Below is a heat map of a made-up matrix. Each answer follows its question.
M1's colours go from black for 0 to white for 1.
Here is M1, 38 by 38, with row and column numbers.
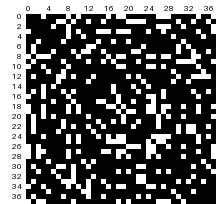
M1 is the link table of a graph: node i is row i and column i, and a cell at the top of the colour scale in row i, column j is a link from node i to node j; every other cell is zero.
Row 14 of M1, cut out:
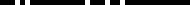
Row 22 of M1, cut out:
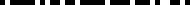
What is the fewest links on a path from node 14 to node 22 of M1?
2
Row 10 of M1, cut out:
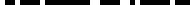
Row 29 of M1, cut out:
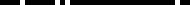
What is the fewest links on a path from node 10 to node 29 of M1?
3
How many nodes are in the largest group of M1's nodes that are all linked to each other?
8
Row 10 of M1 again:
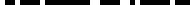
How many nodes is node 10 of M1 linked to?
9
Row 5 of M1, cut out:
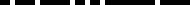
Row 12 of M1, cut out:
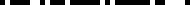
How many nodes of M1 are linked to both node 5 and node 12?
2
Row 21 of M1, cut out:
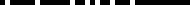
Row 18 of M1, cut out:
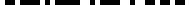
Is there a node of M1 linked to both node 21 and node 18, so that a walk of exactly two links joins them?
yes
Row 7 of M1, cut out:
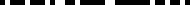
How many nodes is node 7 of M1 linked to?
11
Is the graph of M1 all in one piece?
yes
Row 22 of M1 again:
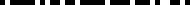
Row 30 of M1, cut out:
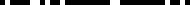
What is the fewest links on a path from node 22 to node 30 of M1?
1
